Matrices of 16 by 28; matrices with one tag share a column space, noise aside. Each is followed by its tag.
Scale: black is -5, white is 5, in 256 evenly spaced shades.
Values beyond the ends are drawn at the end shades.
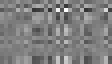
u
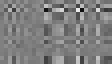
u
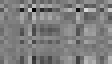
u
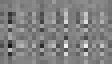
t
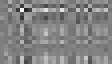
u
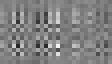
t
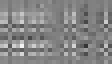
t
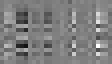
t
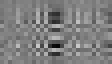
t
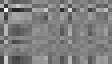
u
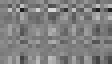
u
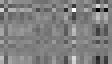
u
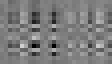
t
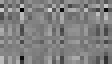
u
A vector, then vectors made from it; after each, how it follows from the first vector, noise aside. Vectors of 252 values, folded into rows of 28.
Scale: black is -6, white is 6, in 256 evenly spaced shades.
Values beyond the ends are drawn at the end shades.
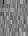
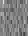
negated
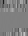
partly zeroed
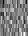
scaled up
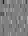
partly zeroed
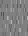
partly zeroed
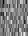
scaled up
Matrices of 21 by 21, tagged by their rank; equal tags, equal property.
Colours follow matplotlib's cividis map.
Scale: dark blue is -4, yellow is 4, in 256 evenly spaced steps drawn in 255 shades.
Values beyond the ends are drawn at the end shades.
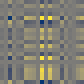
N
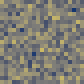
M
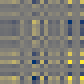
N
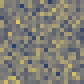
M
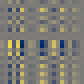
N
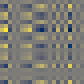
N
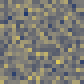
M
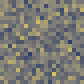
M
